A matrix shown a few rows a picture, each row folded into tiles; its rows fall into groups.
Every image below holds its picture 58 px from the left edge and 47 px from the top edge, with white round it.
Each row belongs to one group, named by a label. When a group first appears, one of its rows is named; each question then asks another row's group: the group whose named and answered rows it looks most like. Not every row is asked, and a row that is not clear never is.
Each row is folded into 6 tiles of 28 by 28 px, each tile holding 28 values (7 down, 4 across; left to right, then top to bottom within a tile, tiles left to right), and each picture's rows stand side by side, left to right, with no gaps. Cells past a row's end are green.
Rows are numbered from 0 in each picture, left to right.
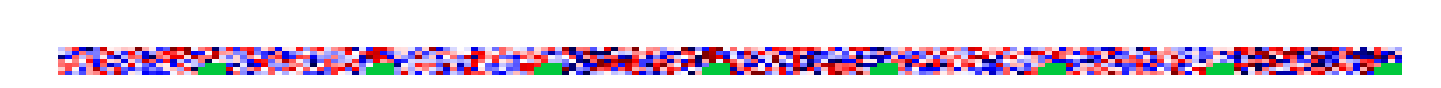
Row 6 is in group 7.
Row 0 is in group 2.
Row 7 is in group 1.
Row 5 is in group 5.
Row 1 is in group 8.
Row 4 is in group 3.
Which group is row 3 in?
8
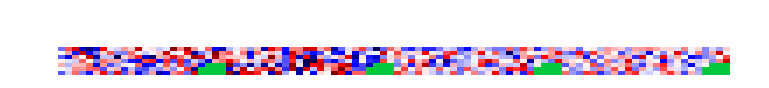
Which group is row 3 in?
3
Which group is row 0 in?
2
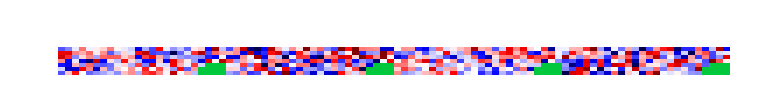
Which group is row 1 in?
2
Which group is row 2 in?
2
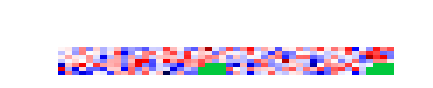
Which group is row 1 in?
8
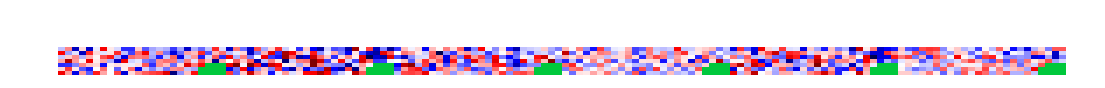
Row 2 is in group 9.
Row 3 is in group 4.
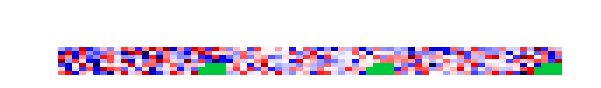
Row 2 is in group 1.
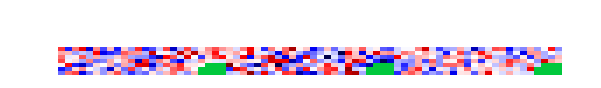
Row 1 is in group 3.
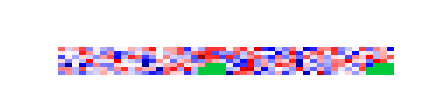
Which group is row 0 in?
8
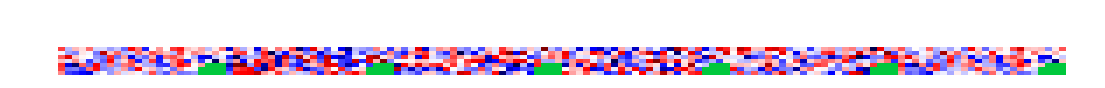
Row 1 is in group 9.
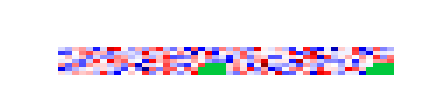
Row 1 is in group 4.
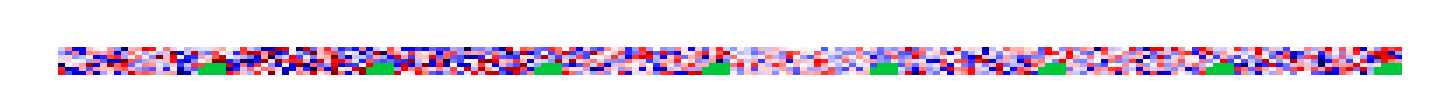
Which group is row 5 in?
3
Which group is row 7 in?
8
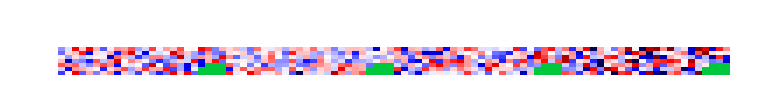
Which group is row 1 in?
3
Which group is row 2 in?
8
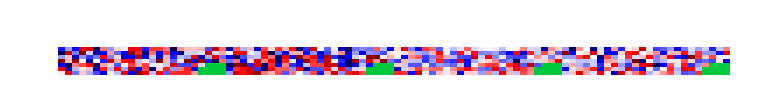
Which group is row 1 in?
9
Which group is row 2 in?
3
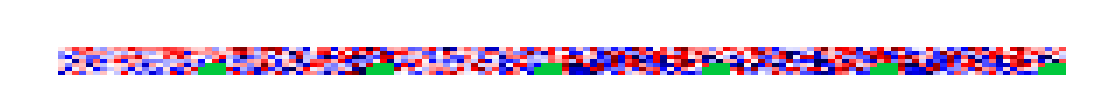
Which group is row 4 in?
8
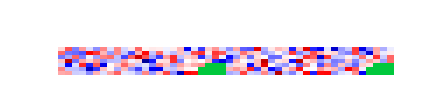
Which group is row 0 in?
5
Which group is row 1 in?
4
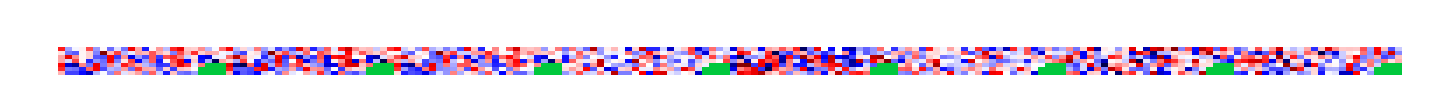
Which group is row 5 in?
4
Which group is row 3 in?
4
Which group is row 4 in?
9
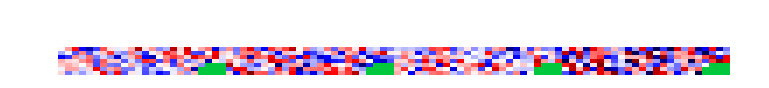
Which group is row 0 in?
2
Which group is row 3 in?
4
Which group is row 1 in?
3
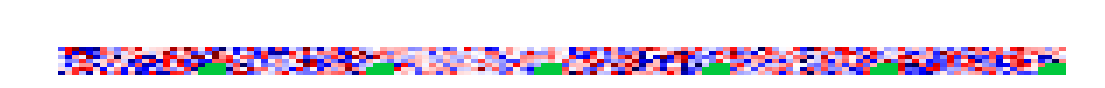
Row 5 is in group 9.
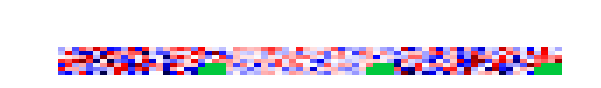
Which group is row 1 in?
5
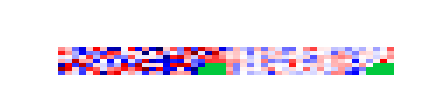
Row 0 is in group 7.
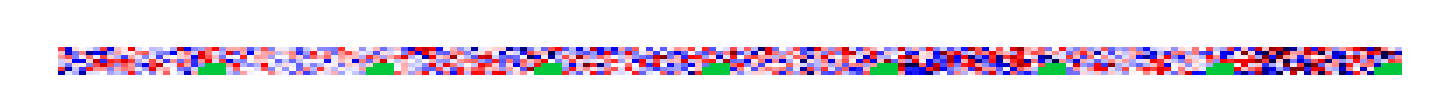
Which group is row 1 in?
4
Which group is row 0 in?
8
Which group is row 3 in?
1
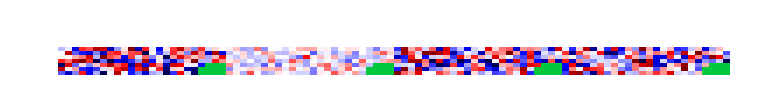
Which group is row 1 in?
3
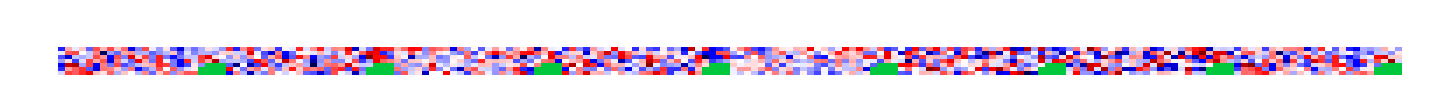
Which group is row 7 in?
9
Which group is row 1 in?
8
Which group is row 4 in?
2
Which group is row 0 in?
9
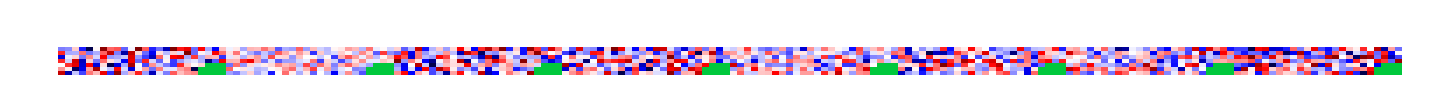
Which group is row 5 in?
8
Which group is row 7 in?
1
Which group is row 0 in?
2
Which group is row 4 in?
7
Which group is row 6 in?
7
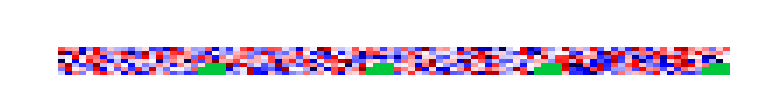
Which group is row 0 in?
4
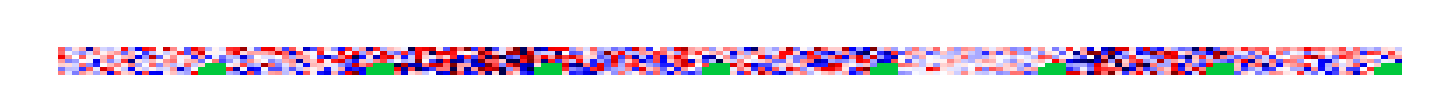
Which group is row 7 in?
5
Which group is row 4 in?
1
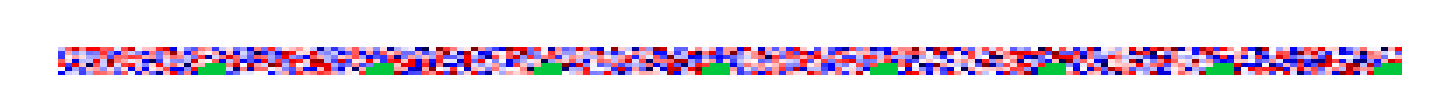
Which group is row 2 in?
2
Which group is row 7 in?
3
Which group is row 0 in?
5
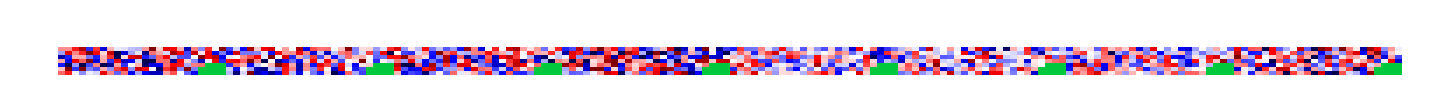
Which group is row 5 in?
4
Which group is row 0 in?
8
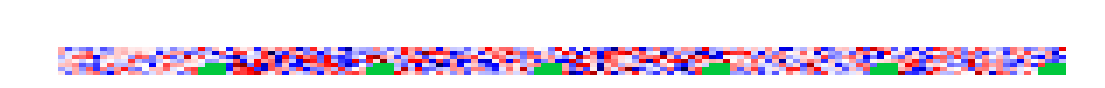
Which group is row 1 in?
9
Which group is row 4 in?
7
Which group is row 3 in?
1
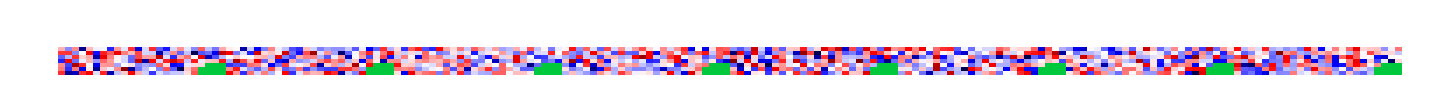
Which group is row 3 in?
5
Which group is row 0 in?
1
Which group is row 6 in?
1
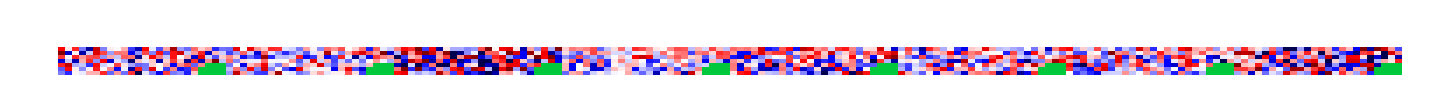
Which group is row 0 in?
4
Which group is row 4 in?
5
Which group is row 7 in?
7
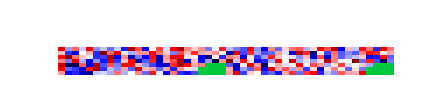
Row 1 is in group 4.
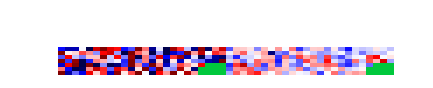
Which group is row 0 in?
2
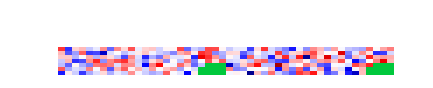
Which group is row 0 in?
8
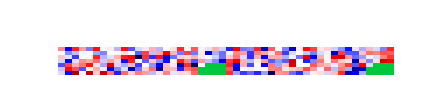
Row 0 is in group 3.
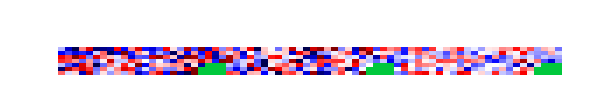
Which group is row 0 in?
1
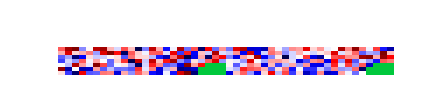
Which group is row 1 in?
2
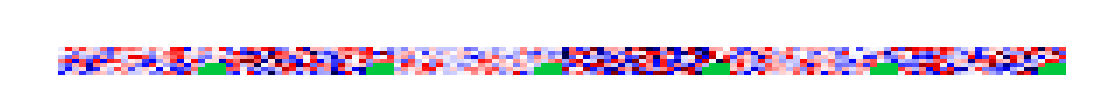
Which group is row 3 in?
4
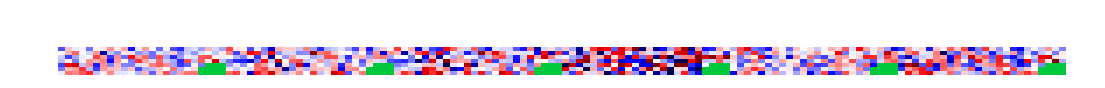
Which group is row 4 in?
2
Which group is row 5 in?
9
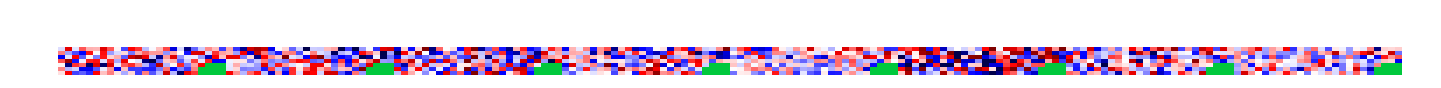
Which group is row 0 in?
5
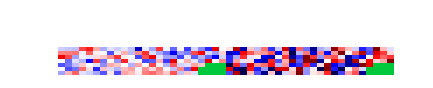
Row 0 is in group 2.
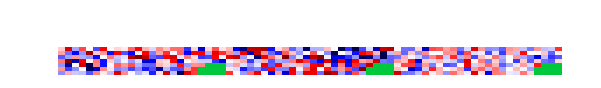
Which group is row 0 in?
5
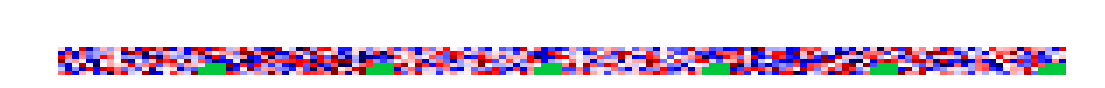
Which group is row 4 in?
3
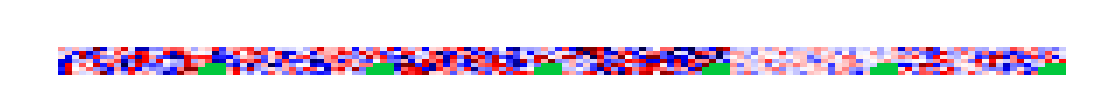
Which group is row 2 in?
9
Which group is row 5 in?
1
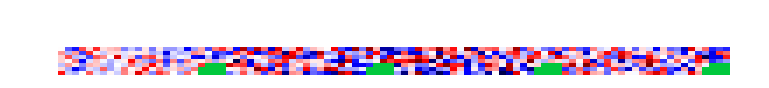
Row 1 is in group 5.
